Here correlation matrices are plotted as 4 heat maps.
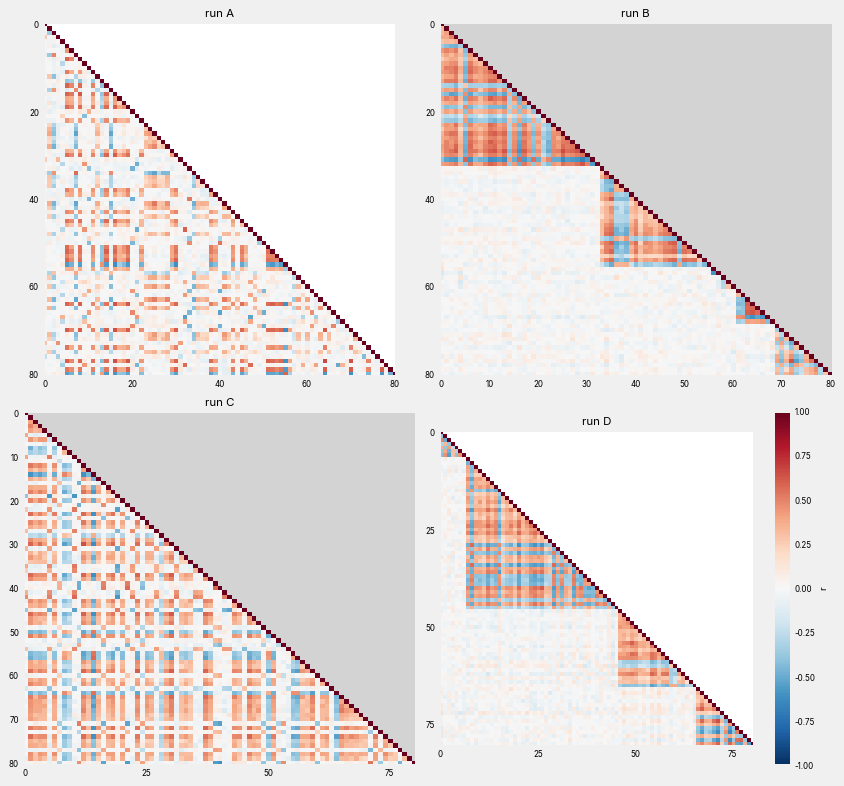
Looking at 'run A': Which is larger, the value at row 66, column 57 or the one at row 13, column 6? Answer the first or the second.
the first
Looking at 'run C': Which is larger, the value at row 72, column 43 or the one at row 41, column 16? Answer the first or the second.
the first
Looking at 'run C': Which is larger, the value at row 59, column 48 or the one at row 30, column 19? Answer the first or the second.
the first
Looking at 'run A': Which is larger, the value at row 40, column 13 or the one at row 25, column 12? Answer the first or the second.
the second
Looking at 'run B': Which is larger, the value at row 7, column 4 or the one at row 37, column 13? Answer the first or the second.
the first
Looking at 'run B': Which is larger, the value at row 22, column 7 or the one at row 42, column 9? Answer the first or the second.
the second
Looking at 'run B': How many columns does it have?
81
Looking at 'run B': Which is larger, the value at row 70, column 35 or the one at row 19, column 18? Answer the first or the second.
the first
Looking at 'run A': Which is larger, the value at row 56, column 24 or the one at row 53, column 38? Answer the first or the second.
the second
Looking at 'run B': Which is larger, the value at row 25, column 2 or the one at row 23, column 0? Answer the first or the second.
the first
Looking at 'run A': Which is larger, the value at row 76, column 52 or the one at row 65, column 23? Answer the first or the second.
the second
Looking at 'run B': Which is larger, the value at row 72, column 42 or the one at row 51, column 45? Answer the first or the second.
the second
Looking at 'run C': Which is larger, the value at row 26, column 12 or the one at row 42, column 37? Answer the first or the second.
the first
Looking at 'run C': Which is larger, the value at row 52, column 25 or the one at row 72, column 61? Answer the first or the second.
the second
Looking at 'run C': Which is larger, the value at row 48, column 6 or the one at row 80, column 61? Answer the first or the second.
the first
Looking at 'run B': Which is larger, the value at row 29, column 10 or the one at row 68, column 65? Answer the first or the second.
the first
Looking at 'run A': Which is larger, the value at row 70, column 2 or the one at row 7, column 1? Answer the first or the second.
the first
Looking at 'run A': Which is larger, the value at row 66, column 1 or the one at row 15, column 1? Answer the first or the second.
the first
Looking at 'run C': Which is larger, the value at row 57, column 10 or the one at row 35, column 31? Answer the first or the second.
the second
